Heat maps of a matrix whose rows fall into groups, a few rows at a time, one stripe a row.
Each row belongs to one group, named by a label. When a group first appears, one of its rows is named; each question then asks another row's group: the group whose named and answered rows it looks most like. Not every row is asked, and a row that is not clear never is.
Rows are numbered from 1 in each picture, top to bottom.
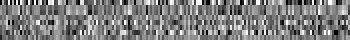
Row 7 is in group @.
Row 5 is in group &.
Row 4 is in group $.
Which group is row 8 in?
&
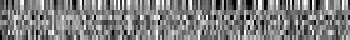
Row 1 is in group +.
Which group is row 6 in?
@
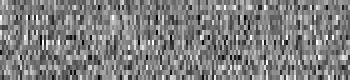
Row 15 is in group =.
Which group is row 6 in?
@
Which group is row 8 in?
=
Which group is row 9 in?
=
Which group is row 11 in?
&
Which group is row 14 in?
$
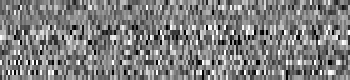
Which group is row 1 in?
@
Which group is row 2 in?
$
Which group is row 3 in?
&
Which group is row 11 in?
@
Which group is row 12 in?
$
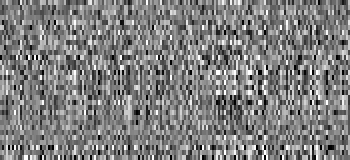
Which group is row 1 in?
$
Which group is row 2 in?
@
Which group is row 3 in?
@
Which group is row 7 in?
+
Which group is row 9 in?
$
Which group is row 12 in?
&
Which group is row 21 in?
+
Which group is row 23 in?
@
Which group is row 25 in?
@
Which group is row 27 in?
+
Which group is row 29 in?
$
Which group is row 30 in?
&
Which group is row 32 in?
=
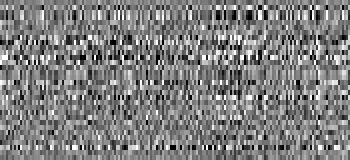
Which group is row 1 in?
+
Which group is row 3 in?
+
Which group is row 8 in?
$
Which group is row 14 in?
&
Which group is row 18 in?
=
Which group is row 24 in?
$
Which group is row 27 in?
&
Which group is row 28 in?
+
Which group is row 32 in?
+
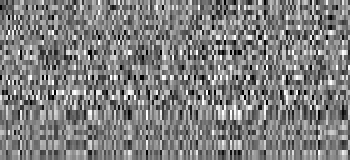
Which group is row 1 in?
+
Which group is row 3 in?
+
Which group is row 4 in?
&
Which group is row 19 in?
@
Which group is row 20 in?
&
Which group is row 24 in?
$
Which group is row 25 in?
+
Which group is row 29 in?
$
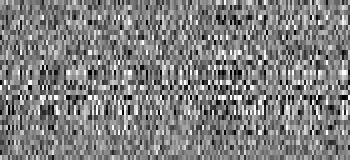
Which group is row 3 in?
@
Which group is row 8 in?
=
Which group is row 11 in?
$
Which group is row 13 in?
+
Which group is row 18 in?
=
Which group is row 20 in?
$
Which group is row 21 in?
+
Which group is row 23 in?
&
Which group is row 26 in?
&
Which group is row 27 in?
+
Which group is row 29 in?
&
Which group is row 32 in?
&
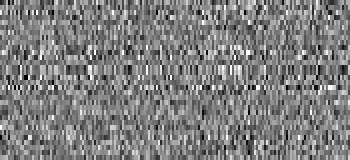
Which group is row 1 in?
&
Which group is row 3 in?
&
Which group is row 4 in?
@
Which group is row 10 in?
$
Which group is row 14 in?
$
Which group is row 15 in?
$
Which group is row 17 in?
&
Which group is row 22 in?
@
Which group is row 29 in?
@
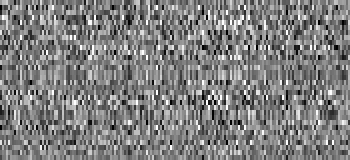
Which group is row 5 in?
$
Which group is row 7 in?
=
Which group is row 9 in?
&
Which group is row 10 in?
@
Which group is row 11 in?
=
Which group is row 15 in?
$
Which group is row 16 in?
$
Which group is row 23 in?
&
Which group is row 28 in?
+
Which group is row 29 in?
=
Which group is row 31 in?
$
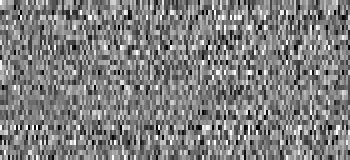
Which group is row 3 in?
@
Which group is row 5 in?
@
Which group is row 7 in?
@
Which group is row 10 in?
@
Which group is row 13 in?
=
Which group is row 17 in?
@
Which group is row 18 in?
@
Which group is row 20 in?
+
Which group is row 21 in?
@
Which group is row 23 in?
@
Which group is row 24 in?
+
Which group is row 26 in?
&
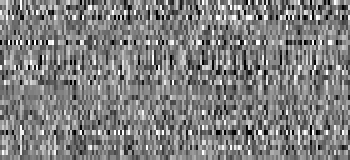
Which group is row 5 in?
$
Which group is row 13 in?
=
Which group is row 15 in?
+
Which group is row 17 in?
=
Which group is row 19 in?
+
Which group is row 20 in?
@
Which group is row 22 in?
+
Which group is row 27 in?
+
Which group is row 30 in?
$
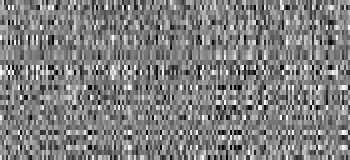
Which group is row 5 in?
&
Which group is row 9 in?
&
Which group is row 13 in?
+
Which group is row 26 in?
$
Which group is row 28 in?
$
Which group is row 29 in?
=
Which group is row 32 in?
=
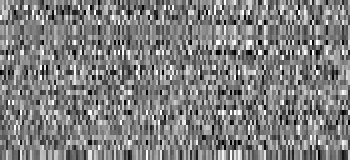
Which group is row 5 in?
+
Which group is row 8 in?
$
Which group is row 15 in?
&
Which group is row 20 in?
@
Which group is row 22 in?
+
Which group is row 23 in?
$
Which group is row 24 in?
=
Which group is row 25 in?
@
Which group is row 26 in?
&
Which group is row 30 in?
+
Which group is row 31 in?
$
